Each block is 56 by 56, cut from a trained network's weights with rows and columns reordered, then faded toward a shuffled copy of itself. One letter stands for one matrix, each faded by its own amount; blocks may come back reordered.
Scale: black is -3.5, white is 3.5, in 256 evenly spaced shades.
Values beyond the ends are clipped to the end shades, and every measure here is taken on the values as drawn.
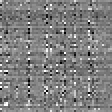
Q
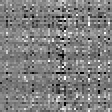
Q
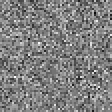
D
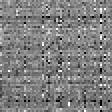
Q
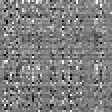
Q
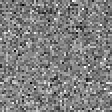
D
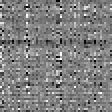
Q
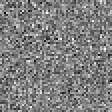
D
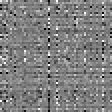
Q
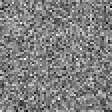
D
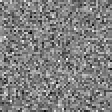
D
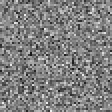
D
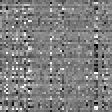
Q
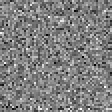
D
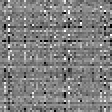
Q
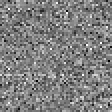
D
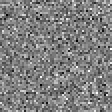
D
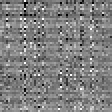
Q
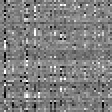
Q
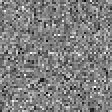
D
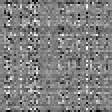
Q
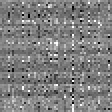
Q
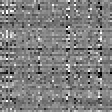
Q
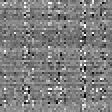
Q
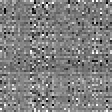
Q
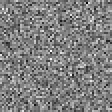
D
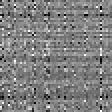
Q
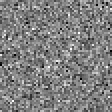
D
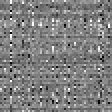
Q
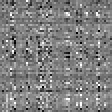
Q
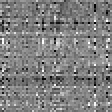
Q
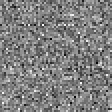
D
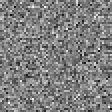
D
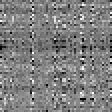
Q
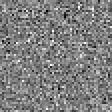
D
